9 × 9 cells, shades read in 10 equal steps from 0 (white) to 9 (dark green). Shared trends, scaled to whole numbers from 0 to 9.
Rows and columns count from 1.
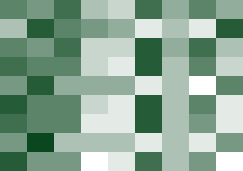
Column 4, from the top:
3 5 2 2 4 2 1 3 0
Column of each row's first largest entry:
3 2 6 6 2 1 6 2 1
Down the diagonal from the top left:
6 8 7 2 4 8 3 1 0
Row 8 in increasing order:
1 1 3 3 3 3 5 5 9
